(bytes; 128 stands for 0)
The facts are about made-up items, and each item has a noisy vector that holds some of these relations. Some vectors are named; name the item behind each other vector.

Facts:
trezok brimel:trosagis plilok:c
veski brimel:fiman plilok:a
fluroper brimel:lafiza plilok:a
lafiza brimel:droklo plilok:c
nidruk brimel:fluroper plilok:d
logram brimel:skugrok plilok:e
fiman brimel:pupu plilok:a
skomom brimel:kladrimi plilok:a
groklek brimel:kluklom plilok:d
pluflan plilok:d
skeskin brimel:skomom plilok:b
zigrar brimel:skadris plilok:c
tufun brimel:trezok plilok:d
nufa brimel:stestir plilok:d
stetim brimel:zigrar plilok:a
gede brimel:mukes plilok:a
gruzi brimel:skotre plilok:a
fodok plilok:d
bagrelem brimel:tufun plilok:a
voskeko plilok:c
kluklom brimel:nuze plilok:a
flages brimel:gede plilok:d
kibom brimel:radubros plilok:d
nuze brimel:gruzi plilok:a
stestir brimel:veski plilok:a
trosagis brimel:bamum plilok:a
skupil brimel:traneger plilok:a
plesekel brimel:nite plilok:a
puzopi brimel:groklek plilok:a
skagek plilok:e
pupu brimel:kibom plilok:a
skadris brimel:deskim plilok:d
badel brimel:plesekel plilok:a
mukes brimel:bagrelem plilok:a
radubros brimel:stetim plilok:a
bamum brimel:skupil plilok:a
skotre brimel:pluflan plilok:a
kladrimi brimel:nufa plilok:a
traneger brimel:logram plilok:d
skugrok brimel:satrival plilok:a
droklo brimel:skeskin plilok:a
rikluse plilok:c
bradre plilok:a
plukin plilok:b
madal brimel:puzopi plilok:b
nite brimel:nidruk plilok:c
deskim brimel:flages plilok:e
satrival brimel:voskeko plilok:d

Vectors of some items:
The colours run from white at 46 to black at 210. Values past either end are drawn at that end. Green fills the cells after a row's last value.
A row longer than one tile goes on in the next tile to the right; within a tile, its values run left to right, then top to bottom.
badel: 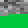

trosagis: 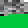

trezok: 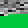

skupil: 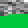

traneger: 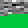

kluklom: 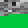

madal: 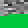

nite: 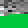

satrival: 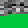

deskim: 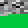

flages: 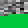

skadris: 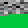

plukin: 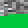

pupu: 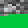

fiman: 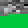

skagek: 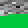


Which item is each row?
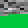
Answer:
kladrimi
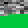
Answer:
lafiza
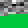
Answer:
logram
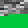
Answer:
fluroper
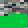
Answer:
groklek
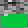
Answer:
stestir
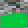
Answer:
bradre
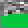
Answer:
bagrelem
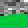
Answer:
bamum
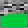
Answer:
tufun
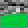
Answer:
skugrok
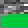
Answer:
radubros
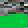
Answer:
kibom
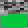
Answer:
nufa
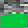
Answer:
stetim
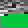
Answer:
nidruk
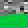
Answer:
gede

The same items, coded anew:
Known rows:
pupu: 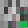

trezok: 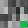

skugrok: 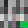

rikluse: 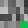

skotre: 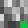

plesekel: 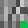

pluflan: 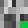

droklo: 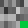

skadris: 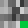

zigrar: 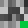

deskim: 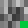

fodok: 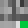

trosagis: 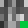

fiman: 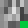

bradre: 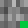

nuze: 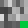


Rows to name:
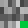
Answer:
flages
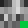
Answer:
skeskin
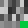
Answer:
nite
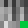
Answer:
satrival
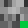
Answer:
plukin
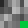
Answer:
skomom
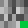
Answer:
nidruk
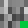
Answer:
skagek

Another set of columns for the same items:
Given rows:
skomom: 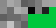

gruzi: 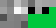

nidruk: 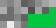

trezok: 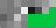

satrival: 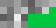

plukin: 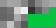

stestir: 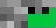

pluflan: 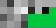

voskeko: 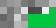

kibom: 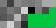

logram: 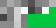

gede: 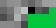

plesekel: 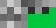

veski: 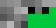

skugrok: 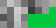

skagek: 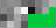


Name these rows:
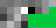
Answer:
deskim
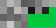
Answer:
droklo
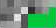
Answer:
tufun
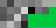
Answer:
skadris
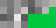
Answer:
traneger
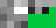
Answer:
madal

